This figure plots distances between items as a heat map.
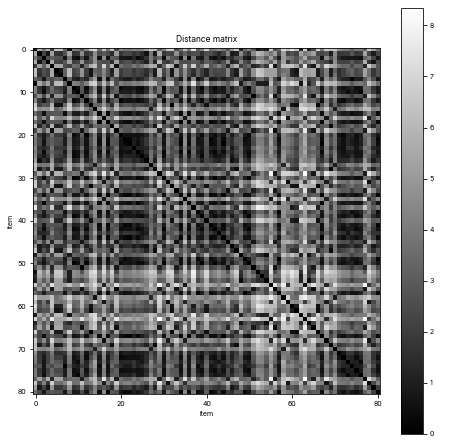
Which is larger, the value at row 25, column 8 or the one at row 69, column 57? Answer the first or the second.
the first
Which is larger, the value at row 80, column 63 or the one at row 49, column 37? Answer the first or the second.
the first
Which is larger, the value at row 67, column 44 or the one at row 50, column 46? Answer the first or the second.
the second
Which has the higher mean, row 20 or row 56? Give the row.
56
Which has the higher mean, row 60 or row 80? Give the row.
60
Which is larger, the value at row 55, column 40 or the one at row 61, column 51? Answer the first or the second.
the first
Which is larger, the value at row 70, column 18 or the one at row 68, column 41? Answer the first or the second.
the second
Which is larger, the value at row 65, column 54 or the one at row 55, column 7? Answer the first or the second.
the second
